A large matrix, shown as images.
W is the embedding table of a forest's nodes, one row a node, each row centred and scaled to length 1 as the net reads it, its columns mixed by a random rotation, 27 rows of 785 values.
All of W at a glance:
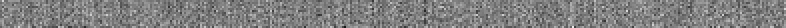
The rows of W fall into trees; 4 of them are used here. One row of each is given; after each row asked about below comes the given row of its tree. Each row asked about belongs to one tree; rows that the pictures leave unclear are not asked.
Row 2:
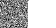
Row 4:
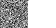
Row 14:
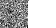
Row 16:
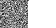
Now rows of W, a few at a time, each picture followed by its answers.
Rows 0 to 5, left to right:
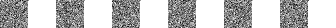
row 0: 4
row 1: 14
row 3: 4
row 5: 16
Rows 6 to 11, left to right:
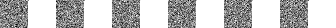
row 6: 2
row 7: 2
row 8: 14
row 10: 4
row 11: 4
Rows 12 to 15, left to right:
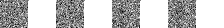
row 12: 2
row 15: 14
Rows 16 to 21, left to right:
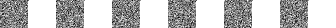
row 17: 2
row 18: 4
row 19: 16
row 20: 4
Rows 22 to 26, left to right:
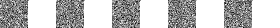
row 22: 14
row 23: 4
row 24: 16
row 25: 14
